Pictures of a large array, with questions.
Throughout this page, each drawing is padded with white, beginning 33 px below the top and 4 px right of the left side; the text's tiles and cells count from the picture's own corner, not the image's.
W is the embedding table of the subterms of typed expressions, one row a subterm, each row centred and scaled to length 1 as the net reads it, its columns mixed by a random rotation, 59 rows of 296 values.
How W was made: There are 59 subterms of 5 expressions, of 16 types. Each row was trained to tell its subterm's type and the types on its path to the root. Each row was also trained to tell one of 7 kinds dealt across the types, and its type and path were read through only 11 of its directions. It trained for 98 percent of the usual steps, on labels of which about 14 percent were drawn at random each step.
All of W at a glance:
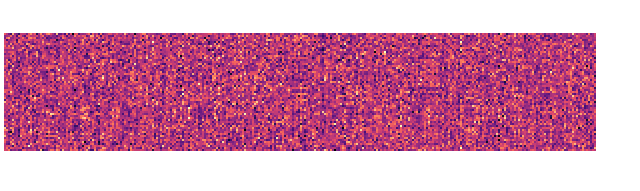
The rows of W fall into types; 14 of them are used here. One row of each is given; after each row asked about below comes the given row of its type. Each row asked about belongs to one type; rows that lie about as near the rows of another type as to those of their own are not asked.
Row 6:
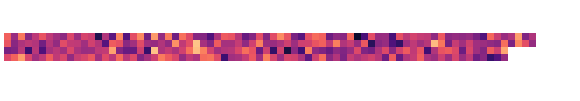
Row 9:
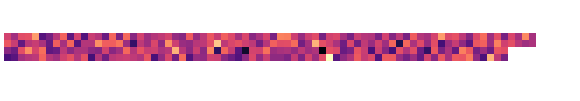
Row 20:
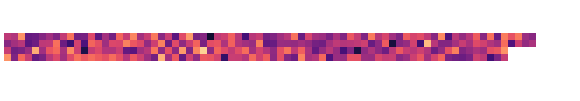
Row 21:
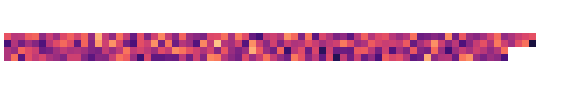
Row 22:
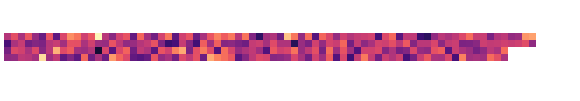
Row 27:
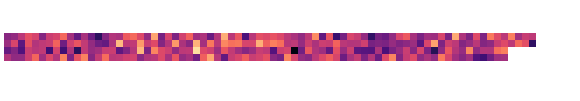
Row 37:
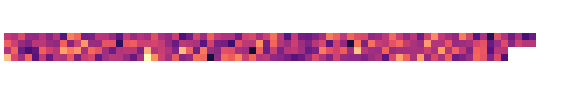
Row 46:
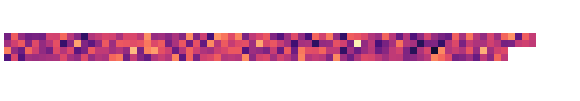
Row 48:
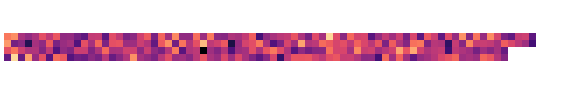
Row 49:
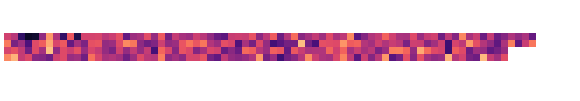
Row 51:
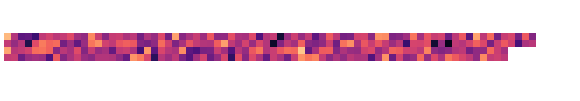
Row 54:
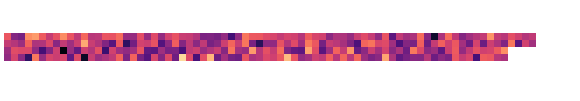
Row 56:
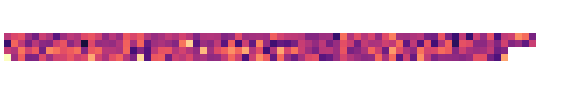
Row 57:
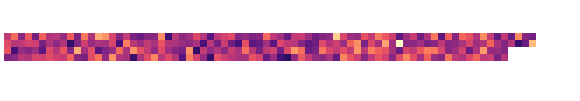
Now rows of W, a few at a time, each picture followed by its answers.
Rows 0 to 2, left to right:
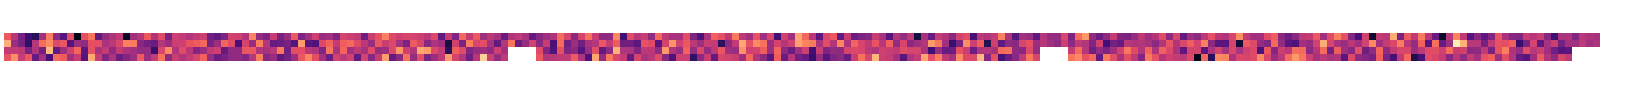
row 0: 49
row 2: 37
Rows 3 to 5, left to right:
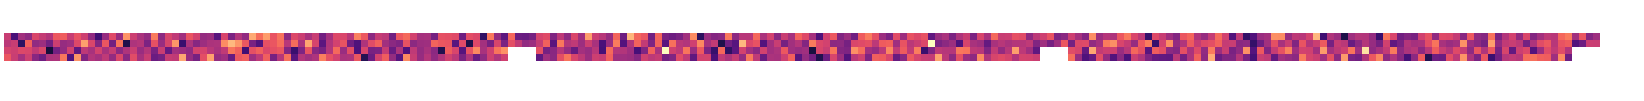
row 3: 27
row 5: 51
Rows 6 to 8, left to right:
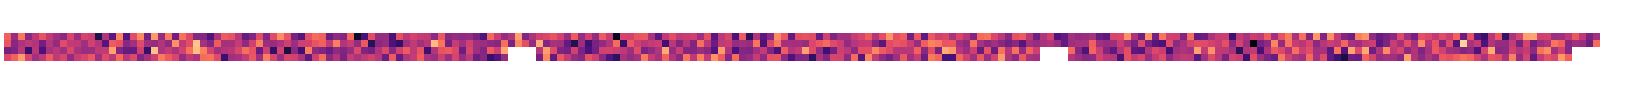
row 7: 48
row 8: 46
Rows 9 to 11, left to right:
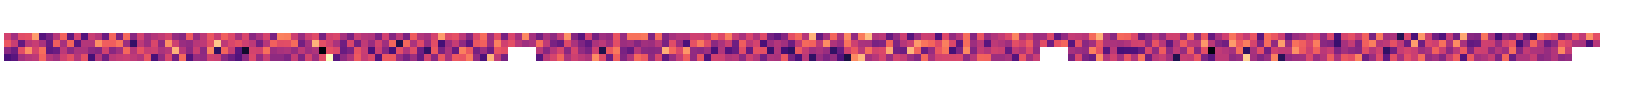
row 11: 54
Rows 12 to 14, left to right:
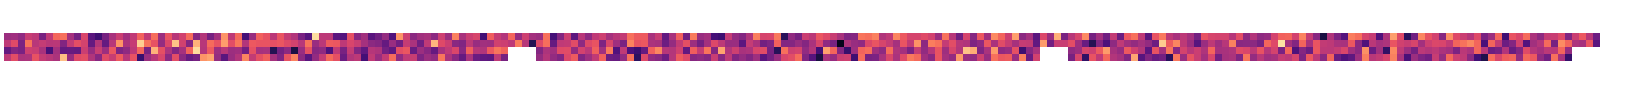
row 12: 27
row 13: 57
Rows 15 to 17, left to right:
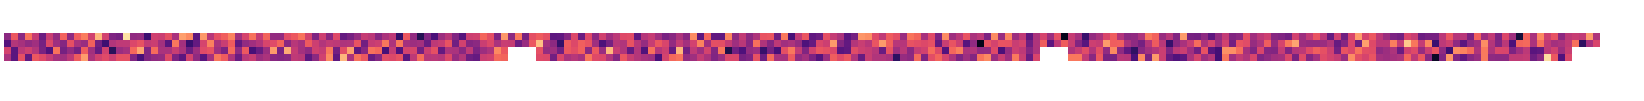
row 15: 22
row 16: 57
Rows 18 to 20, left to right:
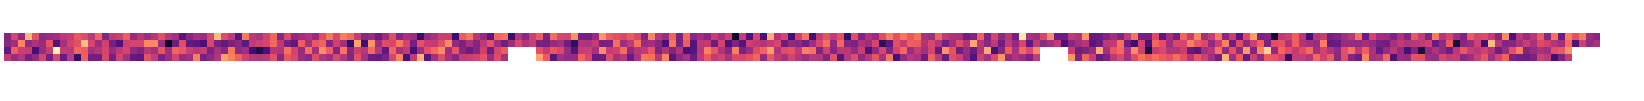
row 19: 21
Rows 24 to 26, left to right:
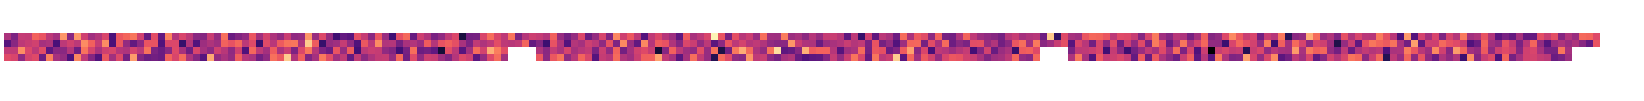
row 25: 20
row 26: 54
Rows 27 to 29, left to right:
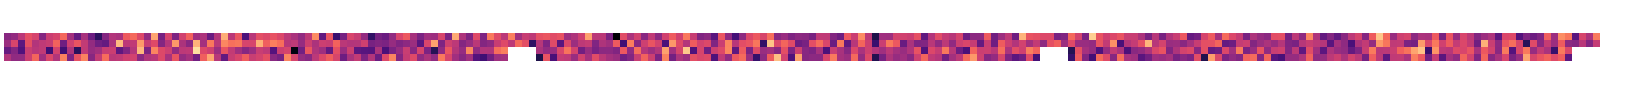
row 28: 48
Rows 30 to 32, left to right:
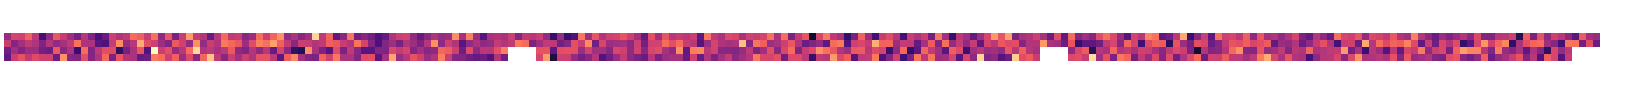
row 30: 27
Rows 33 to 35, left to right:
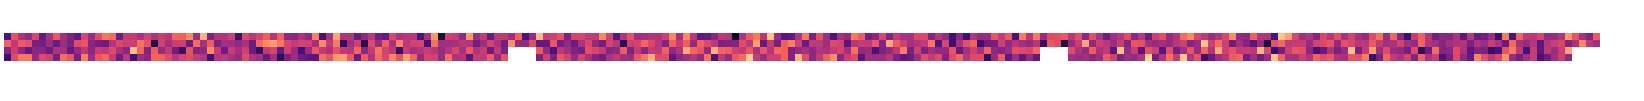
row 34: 21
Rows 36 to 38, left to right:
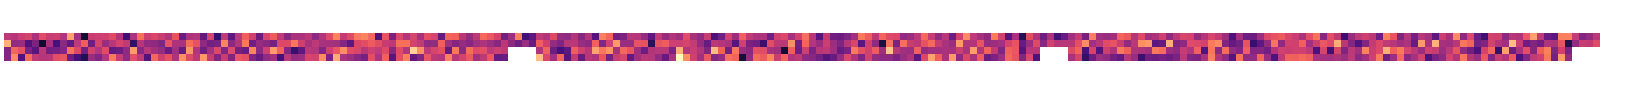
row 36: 48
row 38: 46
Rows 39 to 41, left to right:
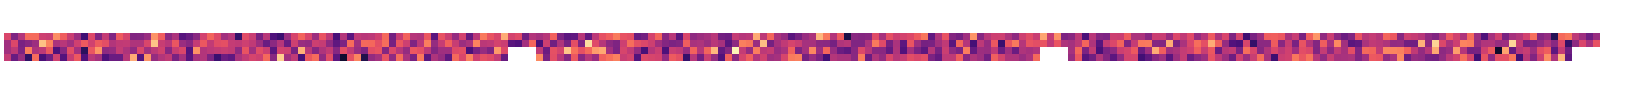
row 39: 51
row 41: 46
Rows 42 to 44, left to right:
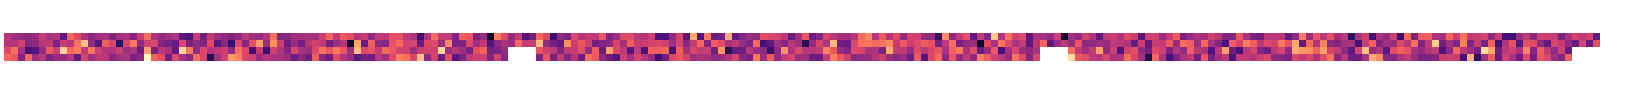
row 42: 37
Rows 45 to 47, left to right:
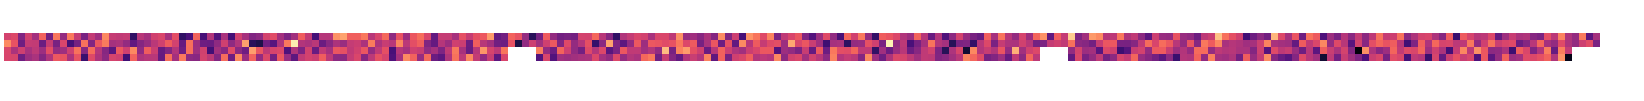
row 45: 57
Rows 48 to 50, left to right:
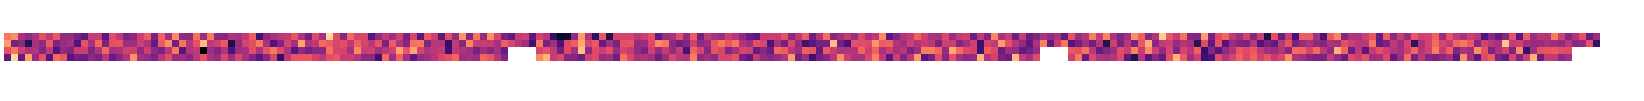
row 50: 21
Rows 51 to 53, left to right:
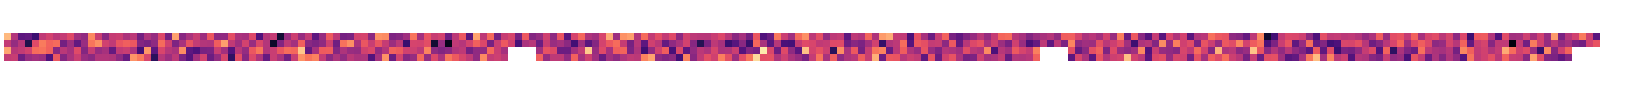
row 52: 22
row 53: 57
